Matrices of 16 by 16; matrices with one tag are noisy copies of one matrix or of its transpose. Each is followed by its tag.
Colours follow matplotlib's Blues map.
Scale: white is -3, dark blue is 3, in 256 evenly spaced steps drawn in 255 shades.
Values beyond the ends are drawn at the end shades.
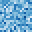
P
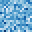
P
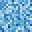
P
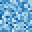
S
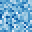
S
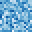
S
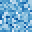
S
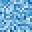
P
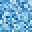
S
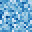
S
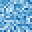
P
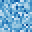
S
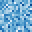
P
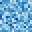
S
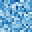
S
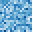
P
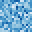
S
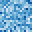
P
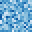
S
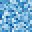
S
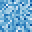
P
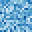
P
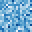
P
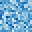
S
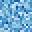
S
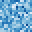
S
